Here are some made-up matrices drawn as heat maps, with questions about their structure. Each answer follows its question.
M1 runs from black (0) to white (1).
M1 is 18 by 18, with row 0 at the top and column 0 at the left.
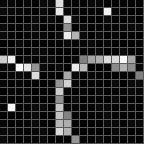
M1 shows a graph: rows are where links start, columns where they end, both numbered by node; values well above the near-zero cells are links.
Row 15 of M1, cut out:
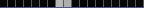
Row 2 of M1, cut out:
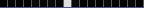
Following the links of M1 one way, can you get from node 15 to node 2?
yes
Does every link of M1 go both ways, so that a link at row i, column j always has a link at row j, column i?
yes
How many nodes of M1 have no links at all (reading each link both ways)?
2
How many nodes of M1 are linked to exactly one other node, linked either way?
6
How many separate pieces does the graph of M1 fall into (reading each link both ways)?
3
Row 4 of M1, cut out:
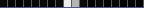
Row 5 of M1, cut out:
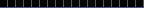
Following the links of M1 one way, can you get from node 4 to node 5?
no
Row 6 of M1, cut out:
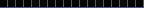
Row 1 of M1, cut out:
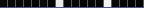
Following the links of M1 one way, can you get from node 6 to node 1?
no
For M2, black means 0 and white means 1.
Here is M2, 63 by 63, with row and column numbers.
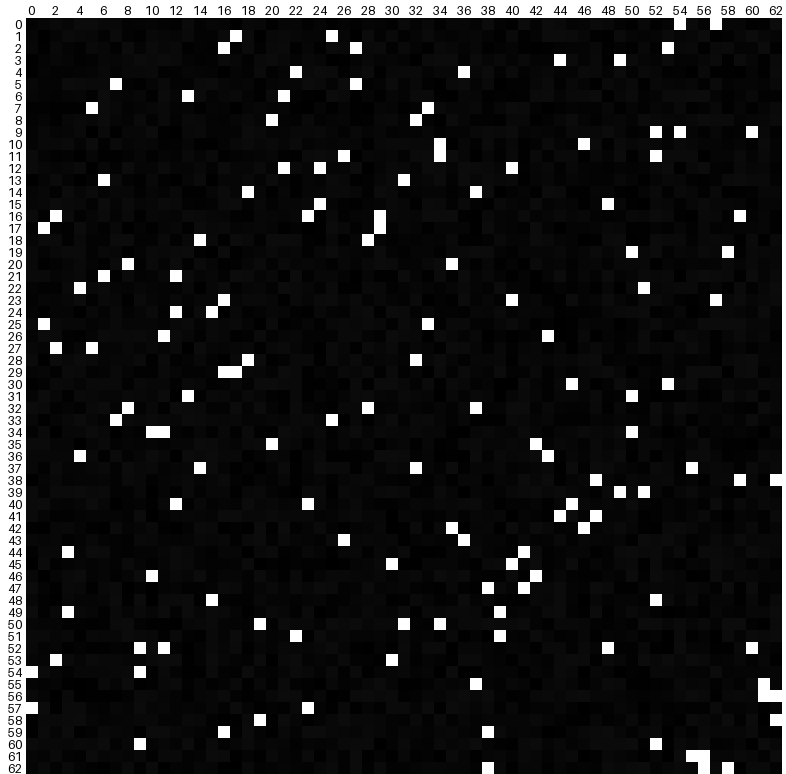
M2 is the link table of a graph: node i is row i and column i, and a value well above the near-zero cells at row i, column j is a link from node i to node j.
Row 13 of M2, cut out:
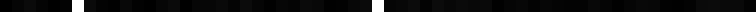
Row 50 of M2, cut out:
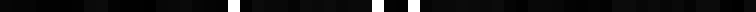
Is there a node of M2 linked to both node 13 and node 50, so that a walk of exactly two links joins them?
yes
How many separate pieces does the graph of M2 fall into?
1
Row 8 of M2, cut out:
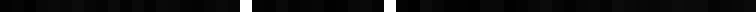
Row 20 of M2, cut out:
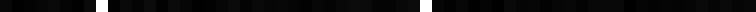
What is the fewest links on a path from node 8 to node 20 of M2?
1
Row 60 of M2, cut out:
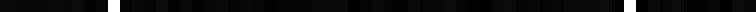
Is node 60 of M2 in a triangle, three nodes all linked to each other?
yes
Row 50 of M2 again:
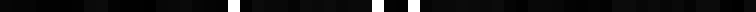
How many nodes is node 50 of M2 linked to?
3
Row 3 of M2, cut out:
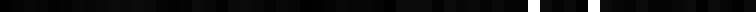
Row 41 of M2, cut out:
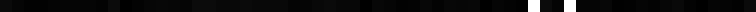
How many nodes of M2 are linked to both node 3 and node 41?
1
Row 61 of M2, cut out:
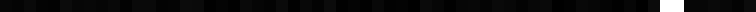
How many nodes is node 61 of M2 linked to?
2
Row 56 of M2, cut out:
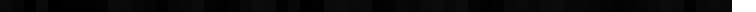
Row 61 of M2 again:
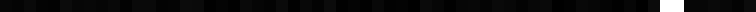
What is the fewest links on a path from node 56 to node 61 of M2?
1
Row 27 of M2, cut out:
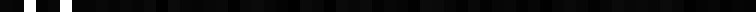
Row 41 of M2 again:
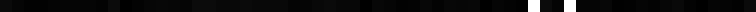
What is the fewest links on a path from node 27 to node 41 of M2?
6
